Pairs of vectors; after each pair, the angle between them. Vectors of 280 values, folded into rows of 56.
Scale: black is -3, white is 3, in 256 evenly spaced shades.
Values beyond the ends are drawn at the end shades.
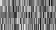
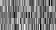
nearly parallel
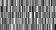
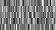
partly opposed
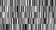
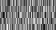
partly opposed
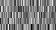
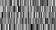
partly aligned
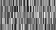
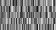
orthogonal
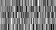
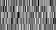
partly opposed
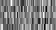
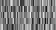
nearly parallel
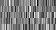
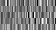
partly aligned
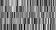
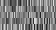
nearly opposite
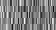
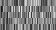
partly opposed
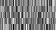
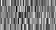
orthogonal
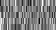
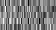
partly aligned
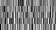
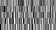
nearly parallel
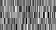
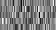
partly aligned
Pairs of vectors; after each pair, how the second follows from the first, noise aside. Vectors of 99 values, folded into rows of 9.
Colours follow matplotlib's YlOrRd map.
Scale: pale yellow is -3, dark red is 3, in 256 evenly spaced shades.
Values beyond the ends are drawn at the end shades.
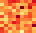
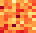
reversed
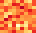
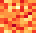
reversed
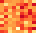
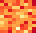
sign-scrambled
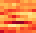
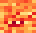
sign-scrambled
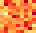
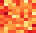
negated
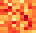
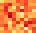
reversed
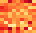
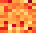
sign-scrambled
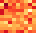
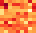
sign-scrambled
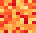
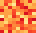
negated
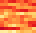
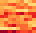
negated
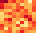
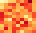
negated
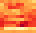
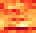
negated
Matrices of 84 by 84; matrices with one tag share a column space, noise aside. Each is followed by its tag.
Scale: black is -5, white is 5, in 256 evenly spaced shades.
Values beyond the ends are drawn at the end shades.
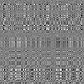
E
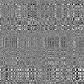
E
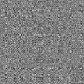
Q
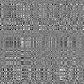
E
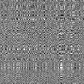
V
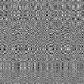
V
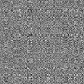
Q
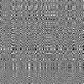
V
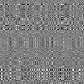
E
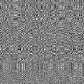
V
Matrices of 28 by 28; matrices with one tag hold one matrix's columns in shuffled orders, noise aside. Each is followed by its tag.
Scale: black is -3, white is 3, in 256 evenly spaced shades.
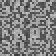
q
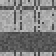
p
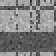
p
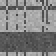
p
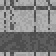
p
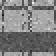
p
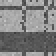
p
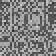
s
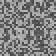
q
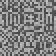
s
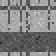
p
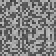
q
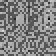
s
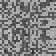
q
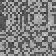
s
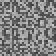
q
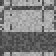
p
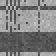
p
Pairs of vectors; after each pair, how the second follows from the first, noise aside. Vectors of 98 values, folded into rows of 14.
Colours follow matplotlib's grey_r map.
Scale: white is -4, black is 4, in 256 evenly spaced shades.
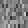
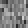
shuffled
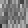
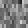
shuffled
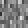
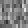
shuffled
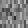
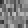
shuffled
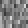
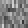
shuffled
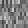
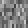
shuffled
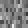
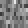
reversed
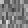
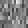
shuffled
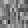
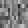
reversed
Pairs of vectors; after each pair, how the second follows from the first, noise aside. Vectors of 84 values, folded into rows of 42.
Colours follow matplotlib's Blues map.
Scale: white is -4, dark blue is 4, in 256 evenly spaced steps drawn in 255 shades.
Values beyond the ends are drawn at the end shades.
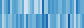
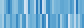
sign-scrambled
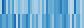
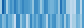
sign-scrambled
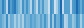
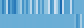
partly zeroed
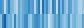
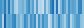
sign-scrambled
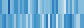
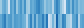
sign-scrambled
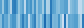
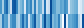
scaled up
